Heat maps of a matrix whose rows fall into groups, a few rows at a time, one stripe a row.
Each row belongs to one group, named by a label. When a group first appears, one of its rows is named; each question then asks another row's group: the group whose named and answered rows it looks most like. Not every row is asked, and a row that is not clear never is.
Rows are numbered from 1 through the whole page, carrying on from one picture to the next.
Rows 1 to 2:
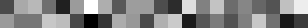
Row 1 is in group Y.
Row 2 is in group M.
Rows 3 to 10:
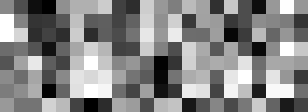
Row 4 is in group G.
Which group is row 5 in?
G
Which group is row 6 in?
Y
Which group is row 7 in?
Y
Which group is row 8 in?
Y
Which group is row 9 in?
Y
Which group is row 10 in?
M
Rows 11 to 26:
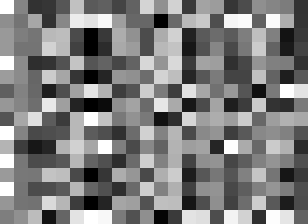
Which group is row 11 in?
G
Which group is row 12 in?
Y
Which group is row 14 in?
M
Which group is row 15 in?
G
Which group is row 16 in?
M
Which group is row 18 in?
M
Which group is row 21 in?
Y
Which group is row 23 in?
M
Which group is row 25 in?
M
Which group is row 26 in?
Y
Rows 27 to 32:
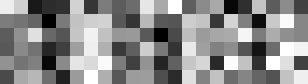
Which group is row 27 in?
G
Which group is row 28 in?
Y
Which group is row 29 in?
Y
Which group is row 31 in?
Y
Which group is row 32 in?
Y
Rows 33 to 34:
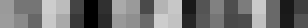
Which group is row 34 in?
M
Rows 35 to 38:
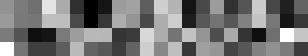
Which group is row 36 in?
M
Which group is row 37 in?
Y
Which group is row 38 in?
G
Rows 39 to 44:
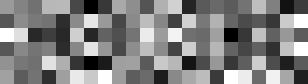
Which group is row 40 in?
Y
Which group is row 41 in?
G
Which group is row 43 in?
M
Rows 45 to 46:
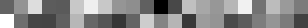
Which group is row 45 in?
Y
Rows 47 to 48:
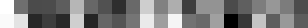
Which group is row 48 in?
G
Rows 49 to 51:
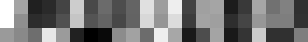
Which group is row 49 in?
G
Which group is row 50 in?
G
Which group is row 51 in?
M
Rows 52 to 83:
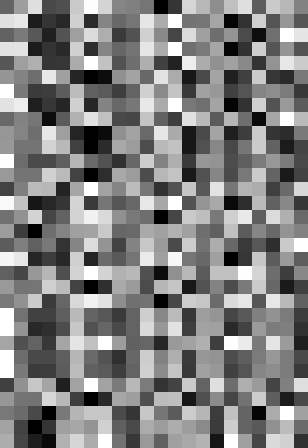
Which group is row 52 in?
Y
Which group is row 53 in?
G
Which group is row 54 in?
Y
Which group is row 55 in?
G
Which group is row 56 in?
Y
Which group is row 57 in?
M
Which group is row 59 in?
G
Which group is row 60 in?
Y
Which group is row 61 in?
M
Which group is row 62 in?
M
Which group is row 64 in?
M
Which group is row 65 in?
Y
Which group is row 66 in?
G
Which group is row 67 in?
Y
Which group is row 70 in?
G
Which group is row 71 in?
Y
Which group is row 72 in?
M
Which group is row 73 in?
Y
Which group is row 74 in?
G
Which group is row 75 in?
G
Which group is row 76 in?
Y
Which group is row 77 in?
G
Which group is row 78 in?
G
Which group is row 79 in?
Y
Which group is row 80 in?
M
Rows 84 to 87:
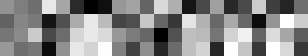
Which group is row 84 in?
M
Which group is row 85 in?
Y
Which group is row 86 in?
Y
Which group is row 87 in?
Y
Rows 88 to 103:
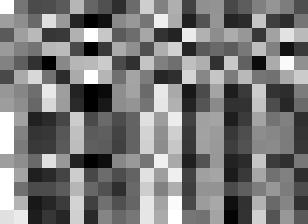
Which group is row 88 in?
G
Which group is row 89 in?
M
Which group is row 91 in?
M
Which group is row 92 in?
Y
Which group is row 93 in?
Y
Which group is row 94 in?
M
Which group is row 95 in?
M
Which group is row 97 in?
G
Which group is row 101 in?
G
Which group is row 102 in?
G
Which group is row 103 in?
G
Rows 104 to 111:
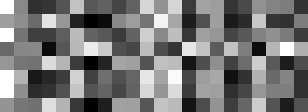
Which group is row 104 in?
G
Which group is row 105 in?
M
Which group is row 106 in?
G
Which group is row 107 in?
Y
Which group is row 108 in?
M
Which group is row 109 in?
G
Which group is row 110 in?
G
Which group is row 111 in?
M
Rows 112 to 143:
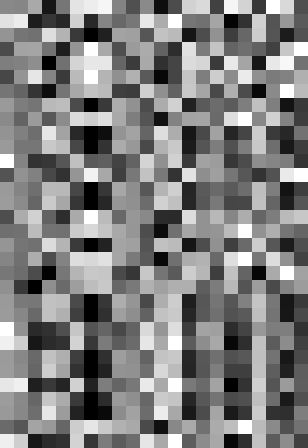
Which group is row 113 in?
G
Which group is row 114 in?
M
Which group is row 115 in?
Y
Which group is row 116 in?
Y
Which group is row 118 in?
Y
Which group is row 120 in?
Y
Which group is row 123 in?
G
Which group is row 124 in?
Y
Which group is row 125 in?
M
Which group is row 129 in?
M
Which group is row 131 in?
Y
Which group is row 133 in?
M
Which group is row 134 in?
M
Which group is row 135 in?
G
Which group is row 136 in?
G
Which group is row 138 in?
M
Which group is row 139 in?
G
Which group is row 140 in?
M
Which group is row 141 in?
M
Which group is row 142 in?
Y
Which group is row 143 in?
G
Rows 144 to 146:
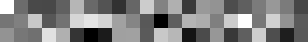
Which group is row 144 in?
G
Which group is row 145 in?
Y
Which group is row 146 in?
M
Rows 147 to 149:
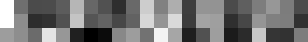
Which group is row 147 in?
G
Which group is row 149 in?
M
